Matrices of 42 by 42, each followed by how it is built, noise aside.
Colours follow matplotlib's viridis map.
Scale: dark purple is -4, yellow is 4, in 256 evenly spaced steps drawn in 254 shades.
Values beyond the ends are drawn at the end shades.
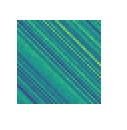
Toeplitz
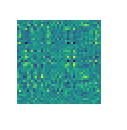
low rank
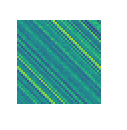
Toeplitz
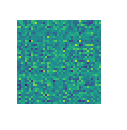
low rank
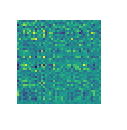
low rank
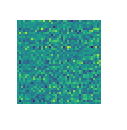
low rank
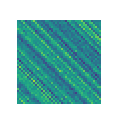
Toeplitz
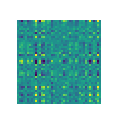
low rank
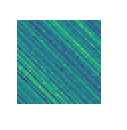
Toeplitz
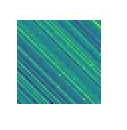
Toeplitz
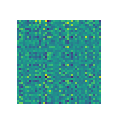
low rank
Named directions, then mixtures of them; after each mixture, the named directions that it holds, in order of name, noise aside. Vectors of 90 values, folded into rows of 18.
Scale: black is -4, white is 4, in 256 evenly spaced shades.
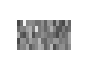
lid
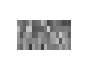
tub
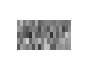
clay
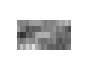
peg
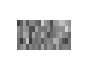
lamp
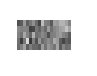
lamp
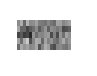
clay, peg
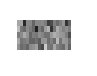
lid, tub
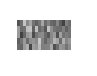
lid, tub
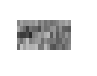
clay, peg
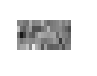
peg, tub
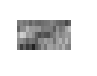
peg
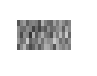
clay, lamp, tub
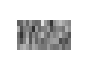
lamp, peg, tub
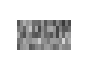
clay, lid, tub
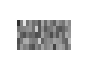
clay, lamp, lid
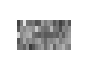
lid, peg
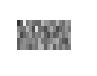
lamp, lid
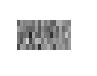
clay, lamp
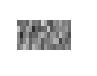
lamp, peg, tub
